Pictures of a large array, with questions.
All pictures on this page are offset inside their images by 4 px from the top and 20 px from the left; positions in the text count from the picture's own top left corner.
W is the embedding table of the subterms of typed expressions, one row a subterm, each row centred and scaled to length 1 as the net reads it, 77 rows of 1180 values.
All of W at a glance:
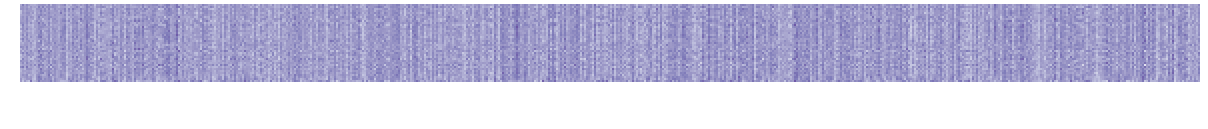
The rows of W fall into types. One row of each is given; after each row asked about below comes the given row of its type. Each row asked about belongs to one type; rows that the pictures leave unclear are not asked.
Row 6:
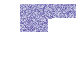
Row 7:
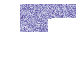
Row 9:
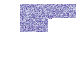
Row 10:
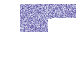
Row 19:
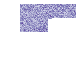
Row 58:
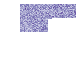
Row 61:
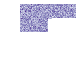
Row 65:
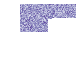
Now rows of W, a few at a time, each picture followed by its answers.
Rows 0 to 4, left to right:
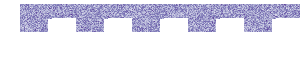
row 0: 58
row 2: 19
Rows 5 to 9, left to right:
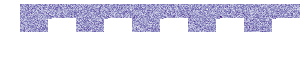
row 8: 7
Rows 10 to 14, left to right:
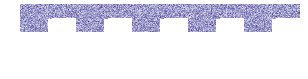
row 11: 6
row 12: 9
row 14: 10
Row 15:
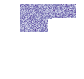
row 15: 58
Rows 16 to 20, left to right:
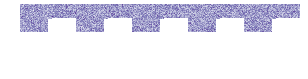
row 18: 58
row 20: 6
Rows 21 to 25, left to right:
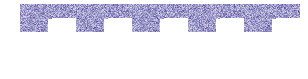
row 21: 6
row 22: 61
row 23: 6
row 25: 58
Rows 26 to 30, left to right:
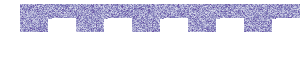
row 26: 19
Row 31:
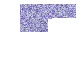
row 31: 65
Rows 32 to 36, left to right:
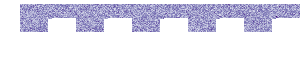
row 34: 58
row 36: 6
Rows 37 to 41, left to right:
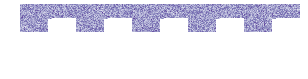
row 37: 7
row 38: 10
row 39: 19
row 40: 10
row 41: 9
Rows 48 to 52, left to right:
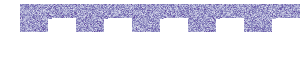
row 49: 65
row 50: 7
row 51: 65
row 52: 10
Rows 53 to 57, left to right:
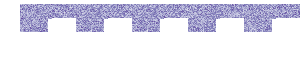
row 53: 19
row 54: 6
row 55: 6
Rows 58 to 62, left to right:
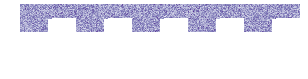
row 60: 65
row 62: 58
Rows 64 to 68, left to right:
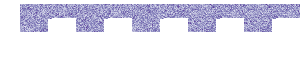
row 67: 19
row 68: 19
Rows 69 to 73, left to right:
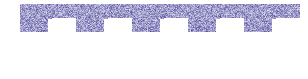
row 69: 65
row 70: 58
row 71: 19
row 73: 9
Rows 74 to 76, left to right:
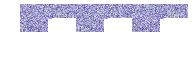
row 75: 10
